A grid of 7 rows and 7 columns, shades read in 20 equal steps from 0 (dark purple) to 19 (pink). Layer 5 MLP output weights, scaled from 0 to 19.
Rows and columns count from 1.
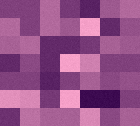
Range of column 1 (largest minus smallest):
13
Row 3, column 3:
4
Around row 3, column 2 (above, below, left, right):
7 8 11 4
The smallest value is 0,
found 2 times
